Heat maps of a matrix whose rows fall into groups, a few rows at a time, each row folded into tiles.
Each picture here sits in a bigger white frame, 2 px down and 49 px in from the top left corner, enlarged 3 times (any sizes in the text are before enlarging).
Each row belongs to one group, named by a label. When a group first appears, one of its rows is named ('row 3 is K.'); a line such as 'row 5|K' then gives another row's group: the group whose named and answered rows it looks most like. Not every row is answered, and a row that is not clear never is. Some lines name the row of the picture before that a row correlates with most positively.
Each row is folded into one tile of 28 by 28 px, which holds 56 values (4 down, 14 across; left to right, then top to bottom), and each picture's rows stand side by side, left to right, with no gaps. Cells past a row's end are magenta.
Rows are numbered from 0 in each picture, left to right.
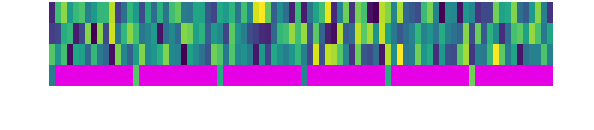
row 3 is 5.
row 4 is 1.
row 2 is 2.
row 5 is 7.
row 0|5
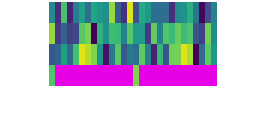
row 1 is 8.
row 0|5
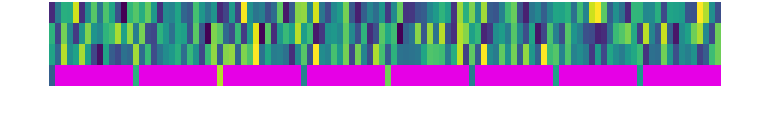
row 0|5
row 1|1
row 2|5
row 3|1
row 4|8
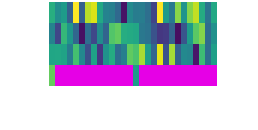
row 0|2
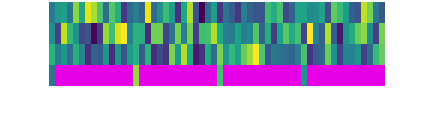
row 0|2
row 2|5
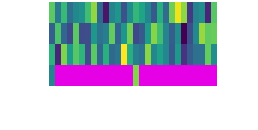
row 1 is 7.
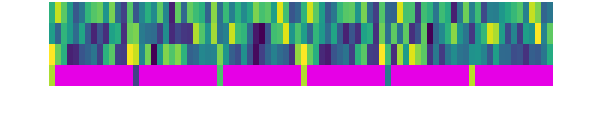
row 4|5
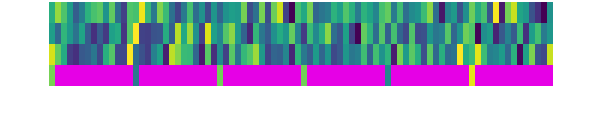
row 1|8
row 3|7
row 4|1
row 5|2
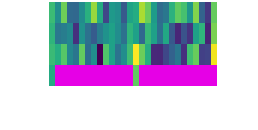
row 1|2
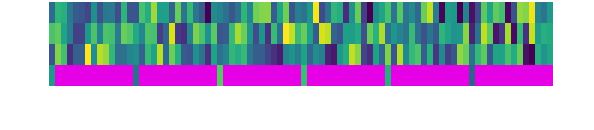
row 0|8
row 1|5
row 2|7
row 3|8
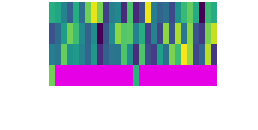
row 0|7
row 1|8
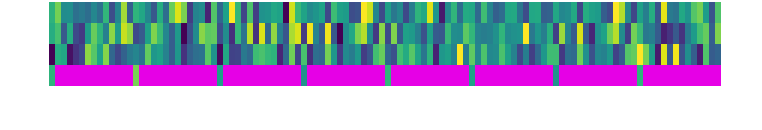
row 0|8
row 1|7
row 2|8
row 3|1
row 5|1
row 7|5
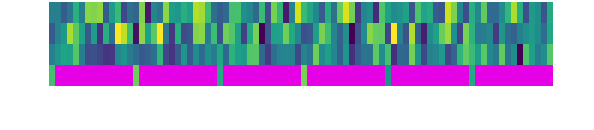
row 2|5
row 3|7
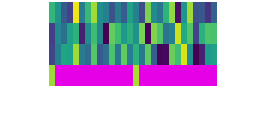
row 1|8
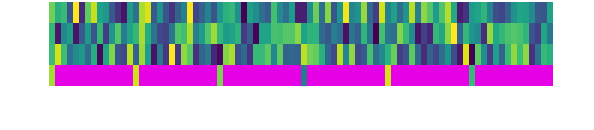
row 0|2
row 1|8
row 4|2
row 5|8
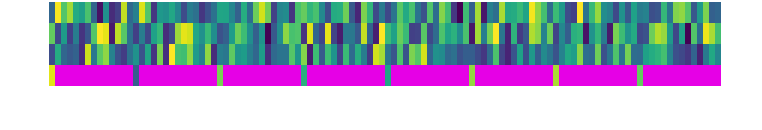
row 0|8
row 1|8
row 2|7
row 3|1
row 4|5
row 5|7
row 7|7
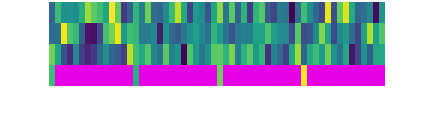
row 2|1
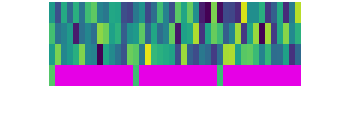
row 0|2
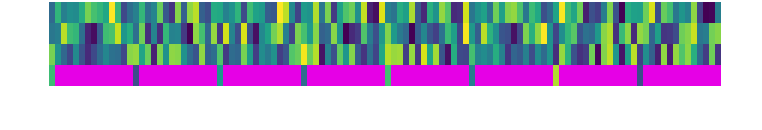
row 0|2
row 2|1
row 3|5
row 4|5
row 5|2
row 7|8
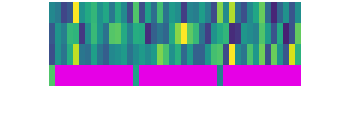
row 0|7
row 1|1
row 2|1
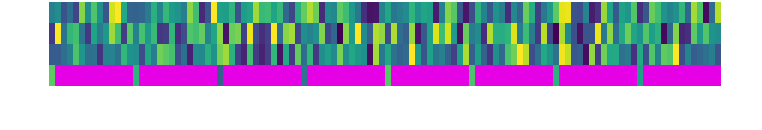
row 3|8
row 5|8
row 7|5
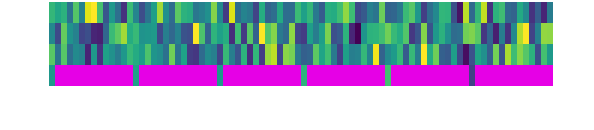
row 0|2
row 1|5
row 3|7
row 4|5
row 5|8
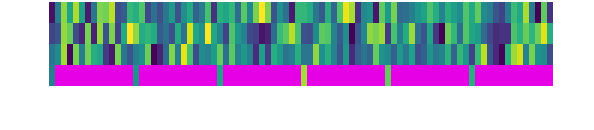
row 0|5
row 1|8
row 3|7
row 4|7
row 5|8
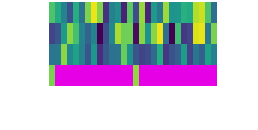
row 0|7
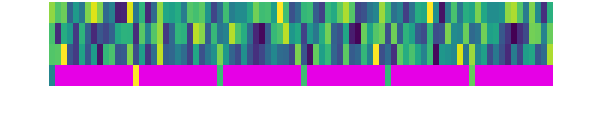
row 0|2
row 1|7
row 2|2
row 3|7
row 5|2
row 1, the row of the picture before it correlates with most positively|1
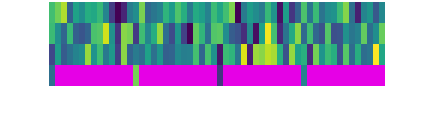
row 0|8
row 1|7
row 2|8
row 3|1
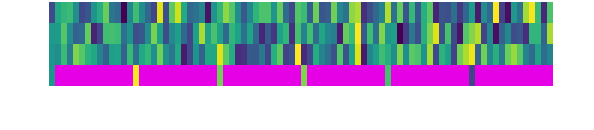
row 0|5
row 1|7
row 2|2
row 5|5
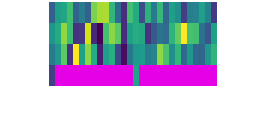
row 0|5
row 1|1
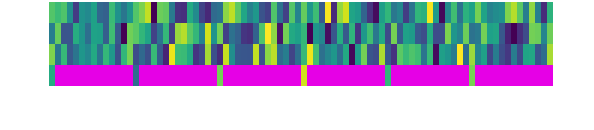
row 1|8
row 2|8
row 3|2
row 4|7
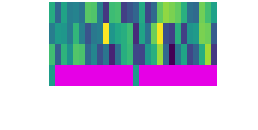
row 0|1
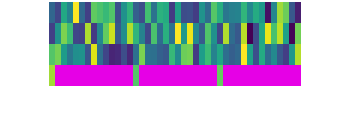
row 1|8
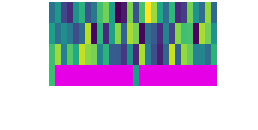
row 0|5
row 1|8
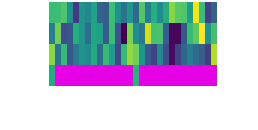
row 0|1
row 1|2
